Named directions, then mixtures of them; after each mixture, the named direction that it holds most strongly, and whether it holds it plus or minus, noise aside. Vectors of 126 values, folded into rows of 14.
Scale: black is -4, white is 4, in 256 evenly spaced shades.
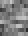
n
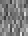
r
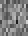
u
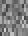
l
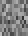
l, minus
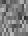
l, plus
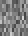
l, plus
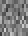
l, plus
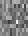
u, minus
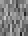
r, minus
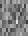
u, minus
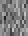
r, plus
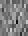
u, plus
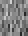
r, minus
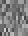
l, plus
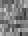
n, minus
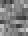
n, minus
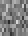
l, minus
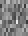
u, minus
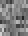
n, minus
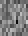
u, plus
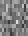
l, minus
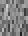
r, minus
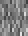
r, plus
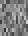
u, plus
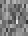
u, minus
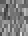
r, plus
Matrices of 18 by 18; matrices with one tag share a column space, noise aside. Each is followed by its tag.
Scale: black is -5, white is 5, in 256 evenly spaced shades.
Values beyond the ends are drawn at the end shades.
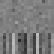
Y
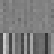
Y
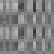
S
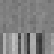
Y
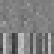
Y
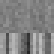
Y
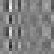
S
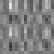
S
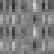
S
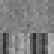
Y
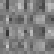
S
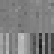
Y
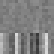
Y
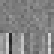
Y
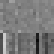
Y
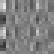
S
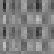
S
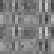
S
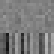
Y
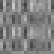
S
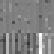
Y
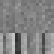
Y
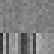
Y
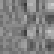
S
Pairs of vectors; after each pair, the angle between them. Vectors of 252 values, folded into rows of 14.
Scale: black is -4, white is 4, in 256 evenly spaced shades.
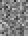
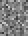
nearly parallel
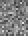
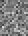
partly aligned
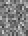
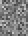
partly opposed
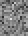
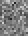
nearly opposite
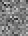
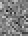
orthogonal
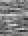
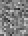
partly opposed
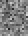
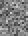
partly aligned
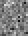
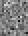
nearly parallel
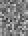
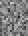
nearly opposite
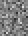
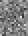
orthogonal
